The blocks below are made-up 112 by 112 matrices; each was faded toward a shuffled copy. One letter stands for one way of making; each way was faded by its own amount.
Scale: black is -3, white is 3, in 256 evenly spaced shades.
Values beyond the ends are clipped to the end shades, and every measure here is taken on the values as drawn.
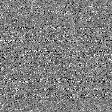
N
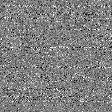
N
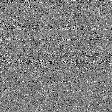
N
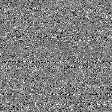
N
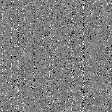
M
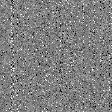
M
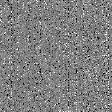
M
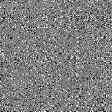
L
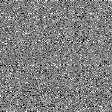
N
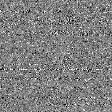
N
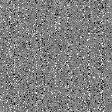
M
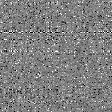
L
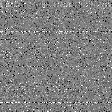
L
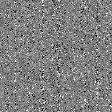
M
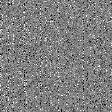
M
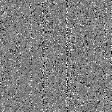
M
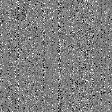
M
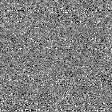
N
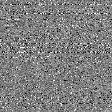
N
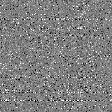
L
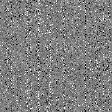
M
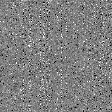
M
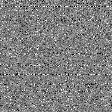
N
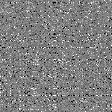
L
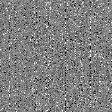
M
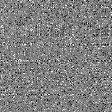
L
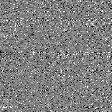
L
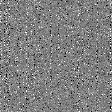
M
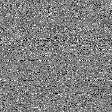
N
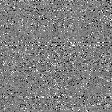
L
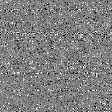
L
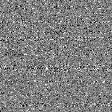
N
